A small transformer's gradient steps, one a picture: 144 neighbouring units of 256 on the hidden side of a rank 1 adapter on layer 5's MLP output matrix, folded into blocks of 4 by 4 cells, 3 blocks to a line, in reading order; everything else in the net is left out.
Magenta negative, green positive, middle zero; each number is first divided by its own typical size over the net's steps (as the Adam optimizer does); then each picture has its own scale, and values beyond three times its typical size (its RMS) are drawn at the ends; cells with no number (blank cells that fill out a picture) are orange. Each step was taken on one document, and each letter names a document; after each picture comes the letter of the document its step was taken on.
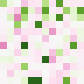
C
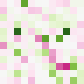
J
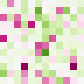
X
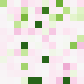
C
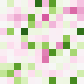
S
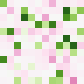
S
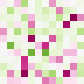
X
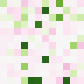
C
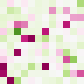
X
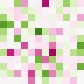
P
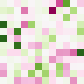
P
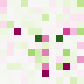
J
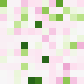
C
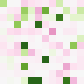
C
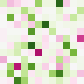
S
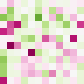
X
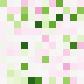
C
